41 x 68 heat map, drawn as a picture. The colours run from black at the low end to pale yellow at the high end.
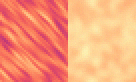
The table splits into one row of 2 panels. Panel 1,1: high, slanting down to the right. Panel 1,2: very high, blotchy, faint in contrast.
